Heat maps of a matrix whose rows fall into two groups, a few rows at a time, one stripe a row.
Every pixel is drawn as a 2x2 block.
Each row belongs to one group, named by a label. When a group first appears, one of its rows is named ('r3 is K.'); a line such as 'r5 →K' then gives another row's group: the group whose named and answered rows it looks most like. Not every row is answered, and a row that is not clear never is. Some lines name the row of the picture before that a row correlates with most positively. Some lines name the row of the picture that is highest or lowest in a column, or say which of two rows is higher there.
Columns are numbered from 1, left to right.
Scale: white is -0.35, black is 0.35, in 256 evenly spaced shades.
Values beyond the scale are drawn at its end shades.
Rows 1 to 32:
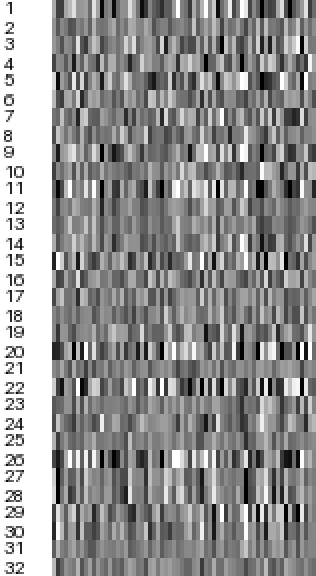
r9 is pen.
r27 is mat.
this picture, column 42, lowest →24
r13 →pen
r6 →mat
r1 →pen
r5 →pen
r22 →mat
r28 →mat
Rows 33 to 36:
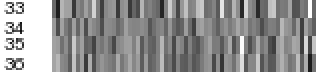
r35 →pen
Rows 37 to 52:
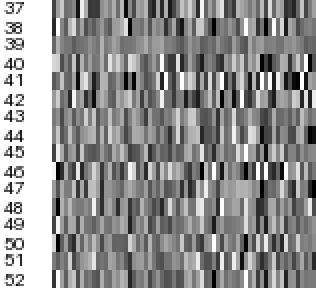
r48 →pen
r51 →pen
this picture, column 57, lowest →41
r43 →pen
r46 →mat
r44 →pen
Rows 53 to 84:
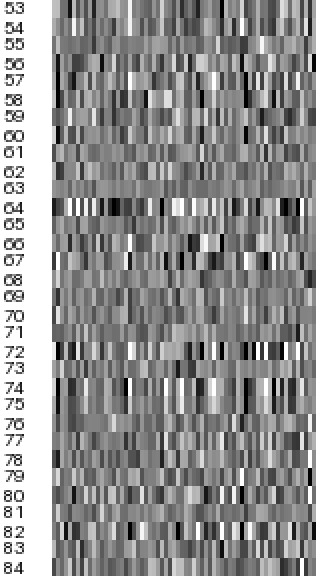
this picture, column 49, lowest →67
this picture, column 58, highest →72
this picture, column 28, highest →64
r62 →mat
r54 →pen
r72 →mat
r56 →pen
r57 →mat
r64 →pen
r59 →pen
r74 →mat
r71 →pen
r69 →pen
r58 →mat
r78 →pen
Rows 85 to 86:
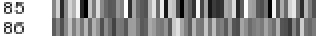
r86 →pen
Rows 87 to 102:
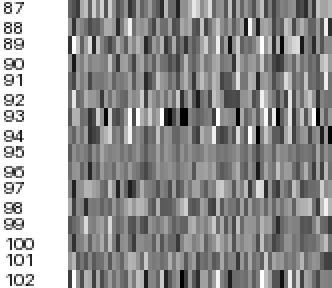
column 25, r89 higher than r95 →Yes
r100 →pen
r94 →pen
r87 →pen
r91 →pen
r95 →pen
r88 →pen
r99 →pen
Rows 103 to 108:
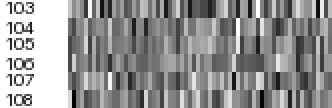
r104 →pen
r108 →mat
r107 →pen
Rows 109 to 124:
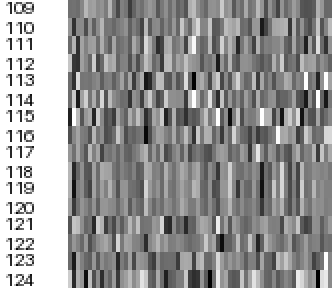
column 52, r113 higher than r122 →Yes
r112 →mat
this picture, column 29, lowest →110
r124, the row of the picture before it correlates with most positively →103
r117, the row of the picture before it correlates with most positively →103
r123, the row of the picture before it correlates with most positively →105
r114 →pen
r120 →mat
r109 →pen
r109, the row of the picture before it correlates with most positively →107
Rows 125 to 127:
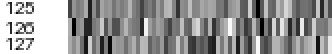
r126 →mat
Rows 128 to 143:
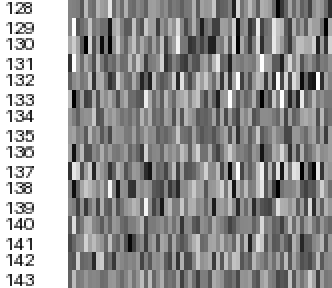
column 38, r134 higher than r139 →Yes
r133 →mat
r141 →pen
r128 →pen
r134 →mat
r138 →pen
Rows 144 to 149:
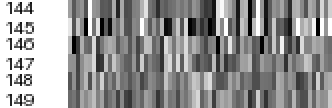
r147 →mat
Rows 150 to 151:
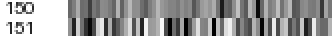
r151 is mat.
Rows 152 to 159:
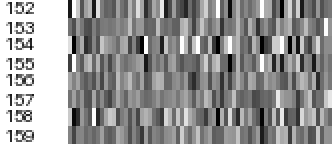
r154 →mat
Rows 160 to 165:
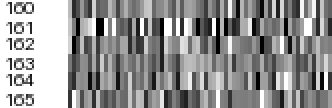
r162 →mat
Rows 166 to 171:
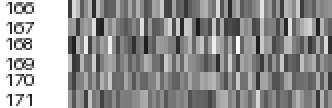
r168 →pen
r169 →mat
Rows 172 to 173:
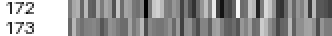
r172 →pen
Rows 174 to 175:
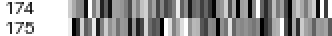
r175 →mat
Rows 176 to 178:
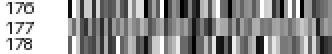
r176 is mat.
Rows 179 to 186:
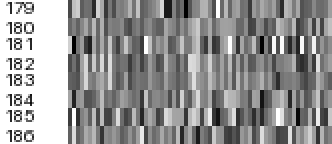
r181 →mat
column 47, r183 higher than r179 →Yes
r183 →pen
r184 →mat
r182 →pen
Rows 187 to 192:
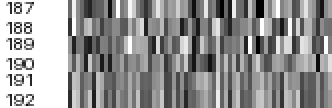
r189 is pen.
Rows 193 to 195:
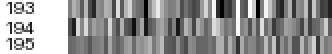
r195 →mat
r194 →pen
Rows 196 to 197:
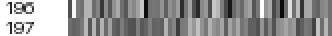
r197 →pen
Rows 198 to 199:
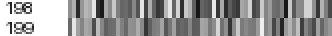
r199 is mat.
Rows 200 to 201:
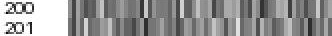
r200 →mat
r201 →pen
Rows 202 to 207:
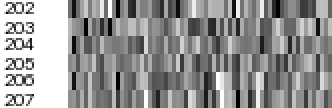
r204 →mat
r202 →pen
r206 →pen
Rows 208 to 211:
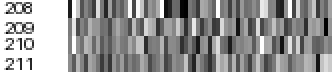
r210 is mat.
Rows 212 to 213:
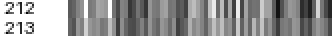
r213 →pen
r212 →pen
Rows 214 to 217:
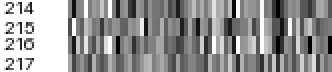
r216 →pen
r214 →pen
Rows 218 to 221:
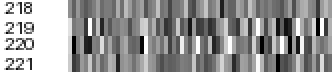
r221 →pen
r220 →mat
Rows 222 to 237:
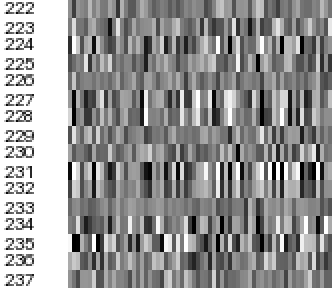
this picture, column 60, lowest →234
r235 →mat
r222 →pen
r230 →mat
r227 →mat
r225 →pen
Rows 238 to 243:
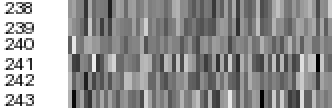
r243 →mat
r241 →mat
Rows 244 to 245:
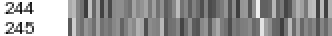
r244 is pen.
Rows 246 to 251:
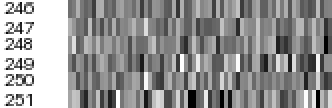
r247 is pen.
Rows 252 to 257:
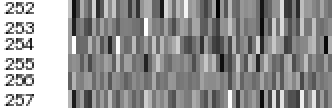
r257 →mat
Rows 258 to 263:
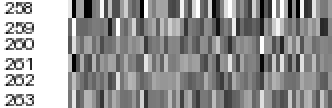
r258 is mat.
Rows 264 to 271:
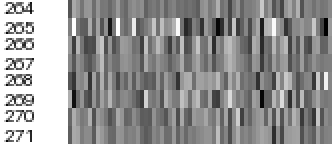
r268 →pen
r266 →mat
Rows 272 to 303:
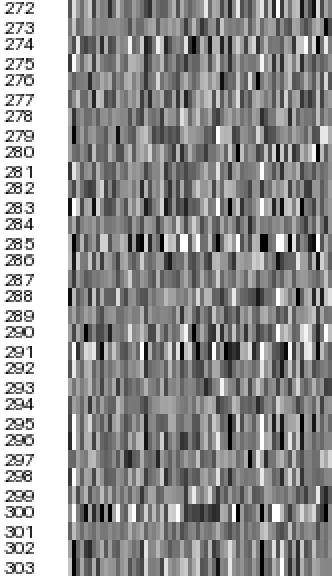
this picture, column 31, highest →274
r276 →pen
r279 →pen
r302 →mat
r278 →mat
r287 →pen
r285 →mat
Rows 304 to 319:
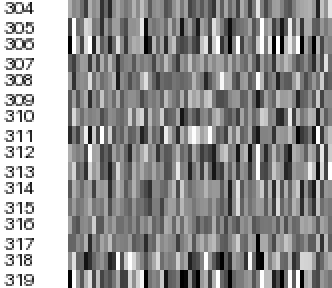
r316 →mat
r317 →pen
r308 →pen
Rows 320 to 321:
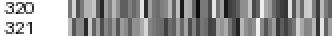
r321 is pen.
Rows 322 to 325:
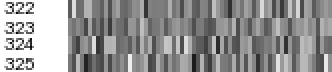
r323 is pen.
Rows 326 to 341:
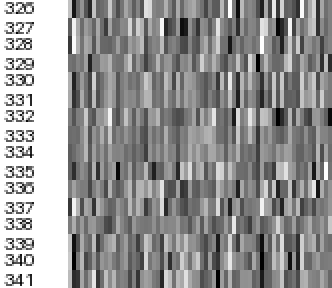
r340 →mat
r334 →pen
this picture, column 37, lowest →332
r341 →mat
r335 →pen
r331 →mat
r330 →mat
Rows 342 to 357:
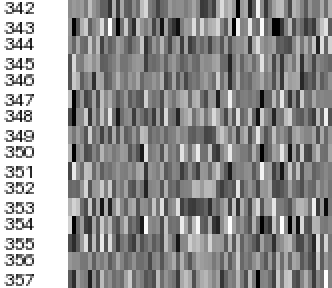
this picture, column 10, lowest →353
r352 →pen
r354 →mat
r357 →pen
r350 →mat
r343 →pen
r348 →pen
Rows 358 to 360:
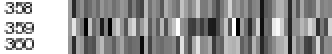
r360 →mat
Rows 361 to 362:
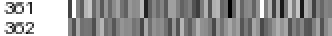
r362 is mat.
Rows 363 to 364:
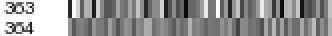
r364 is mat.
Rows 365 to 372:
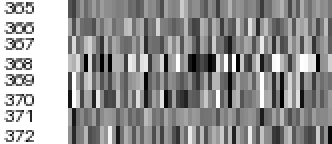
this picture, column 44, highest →370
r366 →pen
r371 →mat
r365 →mat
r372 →pen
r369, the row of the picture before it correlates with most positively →363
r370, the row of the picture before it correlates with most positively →363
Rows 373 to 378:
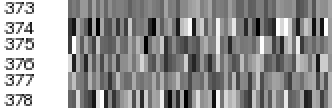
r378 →mat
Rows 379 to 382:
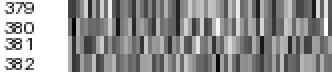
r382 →mat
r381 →mat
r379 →pen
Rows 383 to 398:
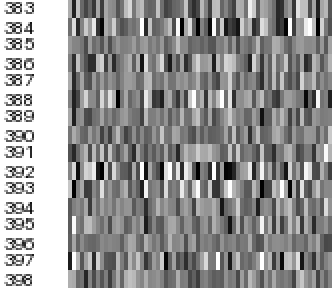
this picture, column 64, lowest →384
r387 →mat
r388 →pen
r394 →pen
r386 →mat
